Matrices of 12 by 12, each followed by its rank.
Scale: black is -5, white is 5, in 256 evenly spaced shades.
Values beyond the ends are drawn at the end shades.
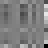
one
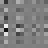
one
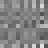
two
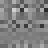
two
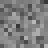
full rank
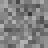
full rank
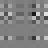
one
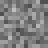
full rank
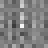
two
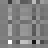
one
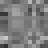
two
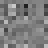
two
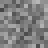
full rank
